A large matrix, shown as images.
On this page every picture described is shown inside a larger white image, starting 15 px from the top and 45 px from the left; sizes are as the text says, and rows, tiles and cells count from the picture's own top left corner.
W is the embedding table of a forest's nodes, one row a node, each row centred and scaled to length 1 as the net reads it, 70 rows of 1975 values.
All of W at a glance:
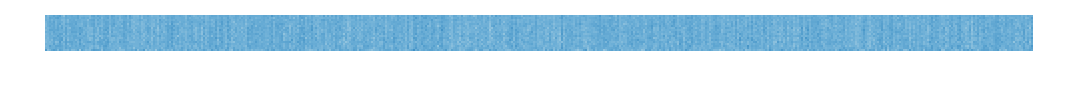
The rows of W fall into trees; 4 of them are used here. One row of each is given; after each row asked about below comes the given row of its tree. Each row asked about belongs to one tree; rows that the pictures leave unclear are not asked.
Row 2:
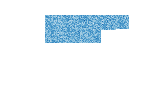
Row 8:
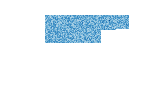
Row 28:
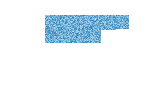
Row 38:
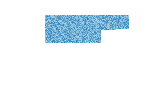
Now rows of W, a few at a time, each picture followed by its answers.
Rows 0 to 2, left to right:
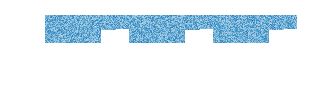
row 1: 8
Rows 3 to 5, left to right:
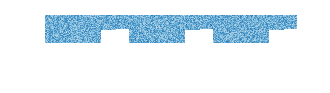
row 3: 38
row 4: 8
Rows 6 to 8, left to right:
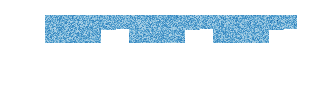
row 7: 2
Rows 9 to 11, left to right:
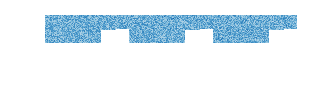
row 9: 2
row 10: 38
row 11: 28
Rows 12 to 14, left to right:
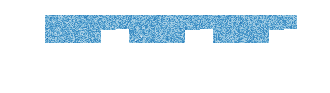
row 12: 2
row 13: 38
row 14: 28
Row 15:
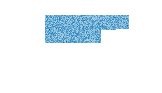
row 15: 28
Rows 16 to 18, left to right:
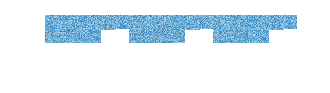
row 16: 2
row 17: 28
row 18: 2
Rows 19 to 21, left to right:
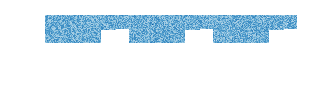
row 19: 38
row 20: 28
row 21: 2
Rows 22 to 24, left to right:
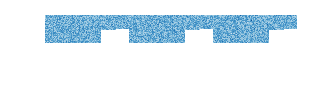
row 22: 28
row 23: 2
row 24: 38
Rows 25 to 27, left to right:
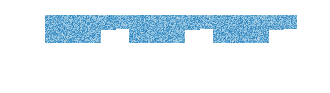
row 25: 28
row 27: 28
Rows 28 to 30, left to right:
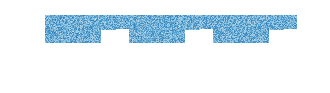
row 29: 2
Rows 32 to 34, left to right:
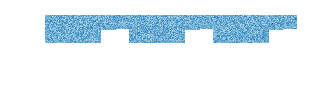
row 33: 28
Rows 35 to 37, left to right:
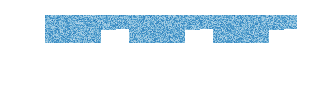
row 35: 38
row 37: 28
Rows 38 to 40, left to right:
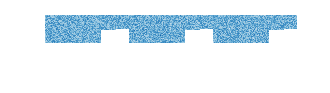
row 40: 38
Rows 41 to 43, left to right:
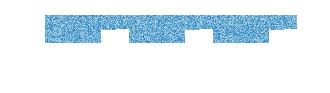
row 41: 2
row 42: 2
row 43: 28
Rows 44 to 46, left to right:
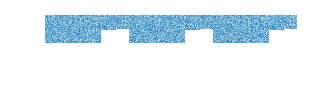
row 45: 8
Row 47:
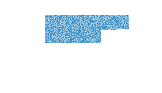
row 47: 28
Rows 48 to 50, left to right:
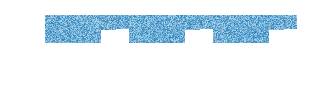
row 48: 38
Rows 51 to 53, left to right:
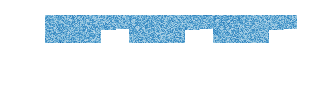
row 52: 38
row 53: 38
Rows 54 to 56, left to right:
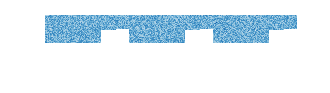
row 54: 28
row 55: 38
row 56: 38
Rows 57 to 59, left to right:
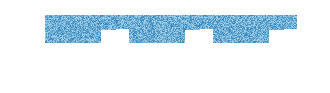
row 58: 38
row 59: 28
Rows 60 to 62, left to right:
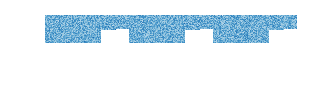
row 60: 28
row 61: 28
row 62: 2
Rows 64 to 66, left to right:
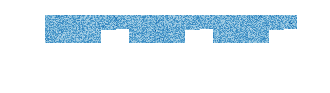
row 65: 28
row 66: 2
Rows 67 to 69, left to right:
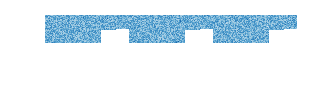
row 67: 8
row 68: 8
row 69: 8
